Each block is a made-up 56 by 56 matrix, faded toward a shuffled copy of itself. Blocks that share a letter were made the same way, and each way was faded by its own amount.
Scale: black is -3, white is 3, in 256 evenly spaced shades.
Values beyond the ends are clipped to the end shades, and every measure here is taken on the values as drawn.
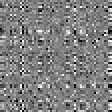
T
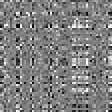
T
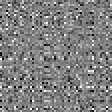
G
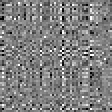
T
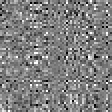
G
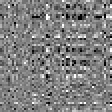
G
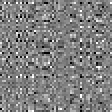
G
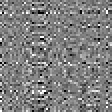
G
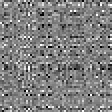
G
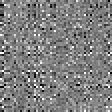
G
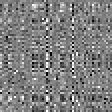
T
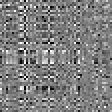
T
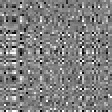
T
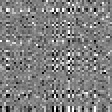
T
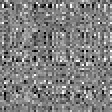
G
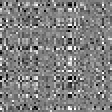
T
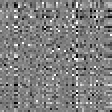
T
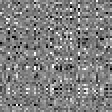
G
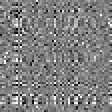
T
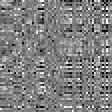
T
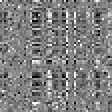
T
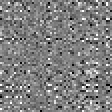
G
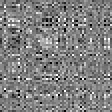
G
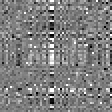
T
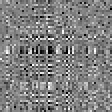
T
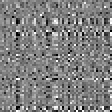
T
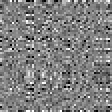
G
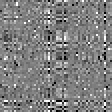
T
